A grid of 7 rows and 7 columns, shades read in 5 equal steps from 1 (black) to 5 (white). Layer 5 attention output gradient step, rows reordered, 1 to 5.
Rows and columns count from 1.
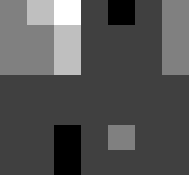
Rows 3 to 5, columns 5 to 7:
2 2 3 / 2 2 2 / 2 2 2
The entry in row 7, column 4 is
2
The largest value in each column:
3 4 5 2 3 2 3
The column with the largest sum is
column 3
